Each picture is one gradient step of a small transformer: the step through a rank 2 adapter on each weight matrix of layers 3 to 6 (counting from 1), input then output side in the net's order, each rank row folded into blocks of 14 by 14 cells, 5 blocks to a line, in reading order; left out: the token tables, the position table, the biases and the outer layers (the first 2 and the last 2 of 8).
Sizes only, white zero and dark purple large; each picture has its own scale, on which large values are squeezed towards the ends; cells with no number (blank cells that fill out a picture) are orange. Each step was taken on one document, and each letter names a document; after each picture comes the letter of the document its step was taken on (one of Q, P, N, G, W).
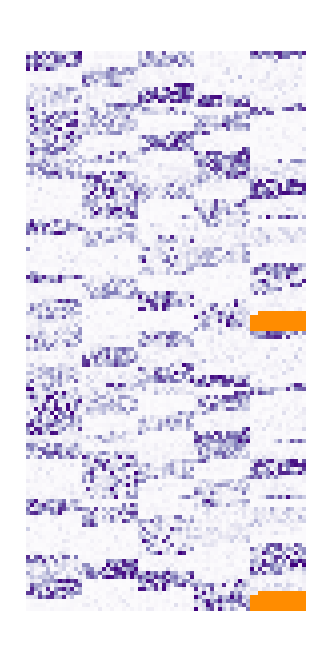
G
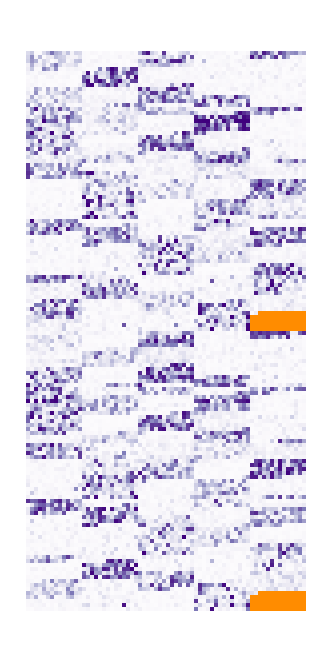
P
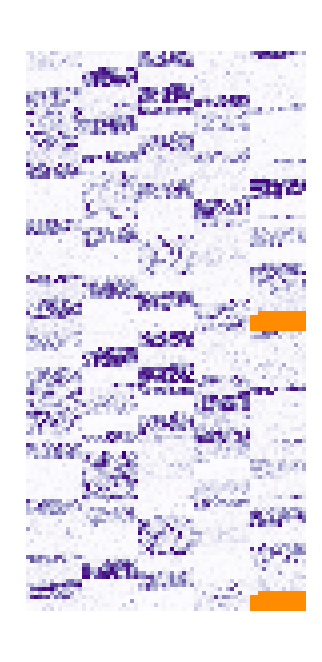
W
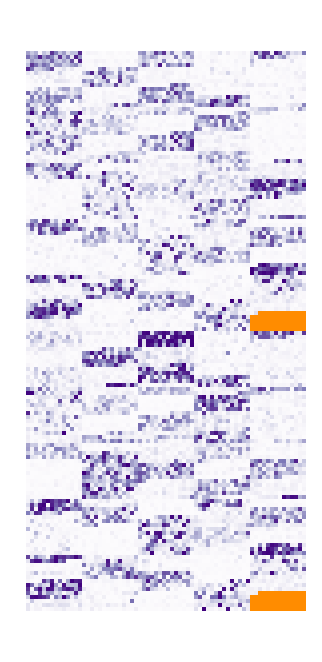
W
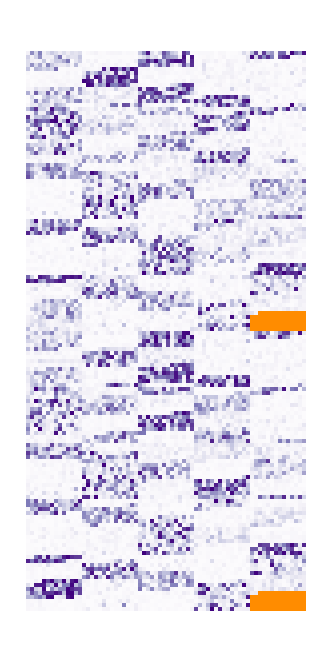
P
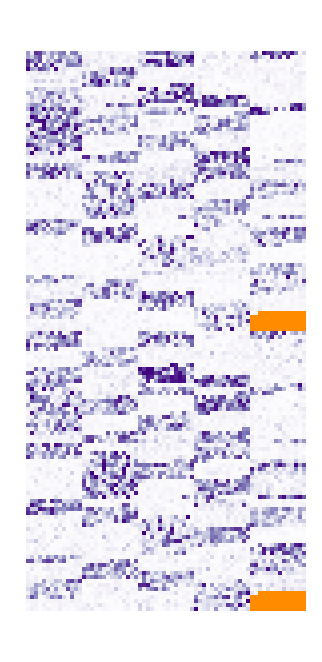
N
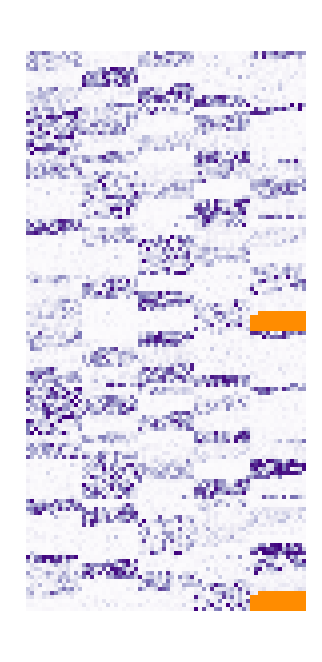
G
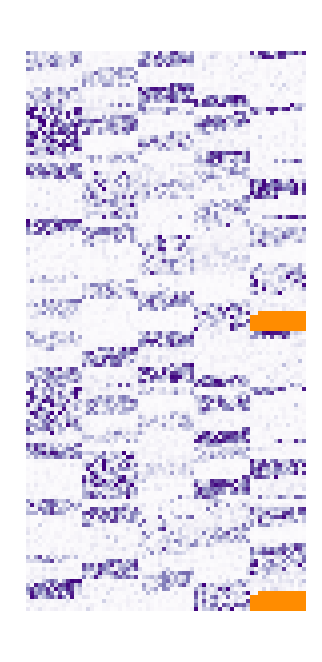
N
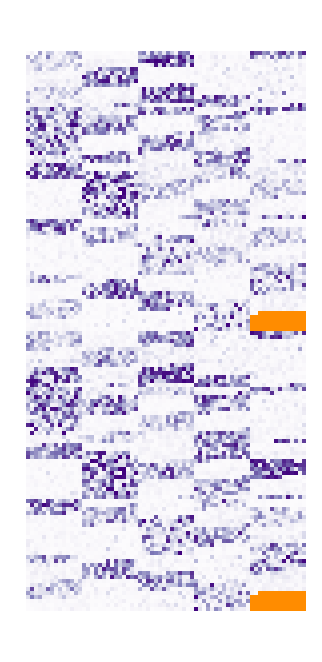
G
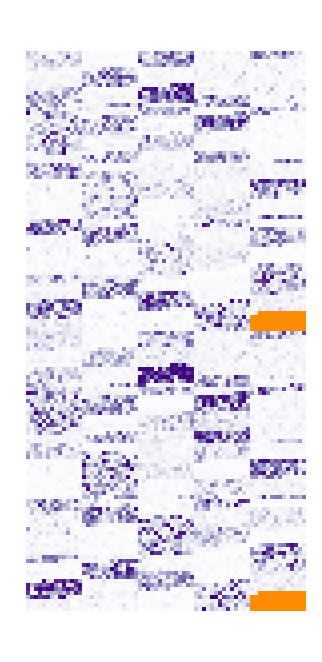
W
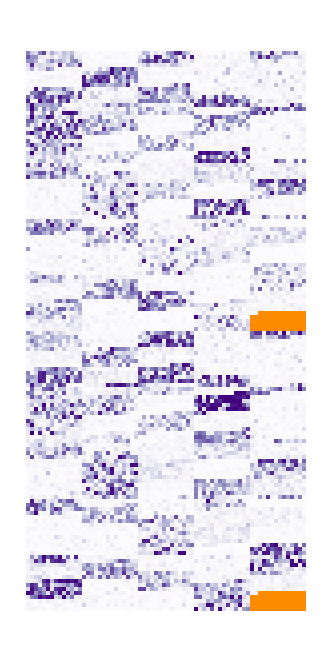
G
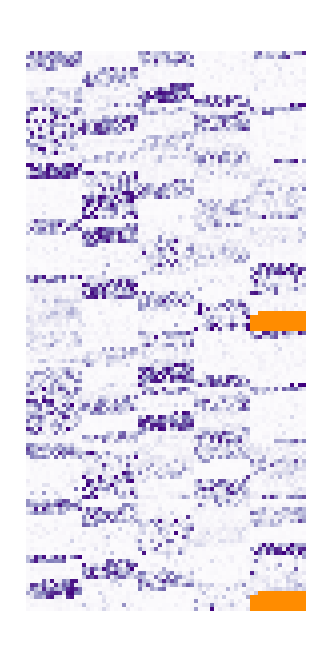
P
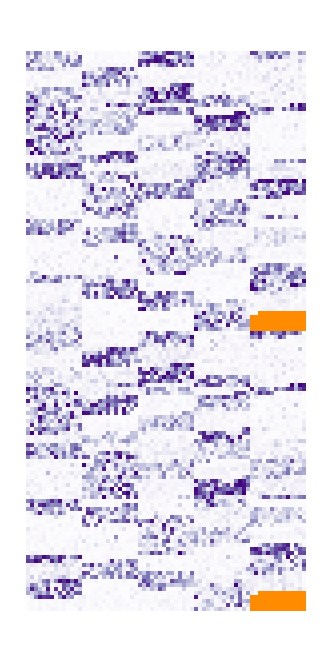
G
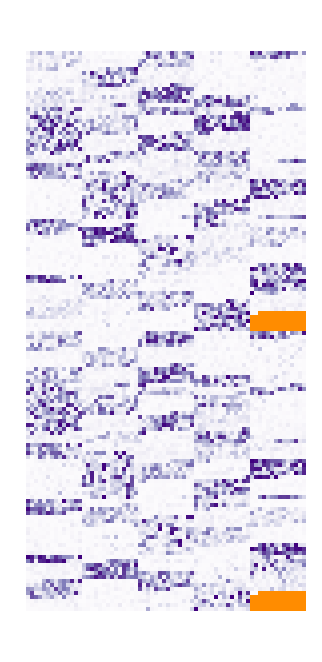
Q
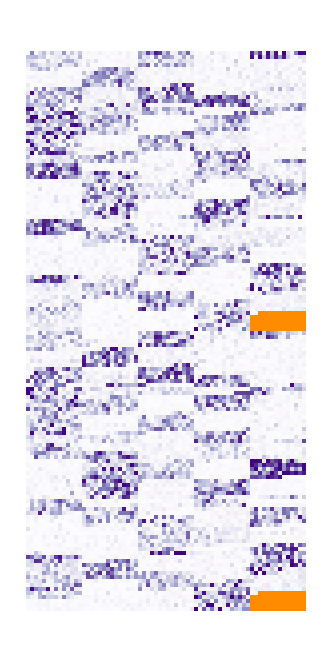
G
